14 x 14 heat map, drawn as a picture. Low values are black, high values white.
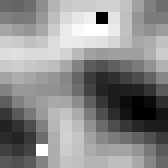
Ninth with the highest average: top middle. Odd rows or columns: none. Stripes: none. Lone odd cells: 2, 1 higher and 1 lower than their neighbours.
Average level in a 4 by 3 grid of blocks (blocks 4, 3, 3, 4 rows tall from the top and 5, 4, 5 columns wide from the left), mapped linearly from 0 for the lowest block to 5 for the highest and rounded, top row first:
4 5 4 / 4 3 3 / 3 2 0 / 2 4 2
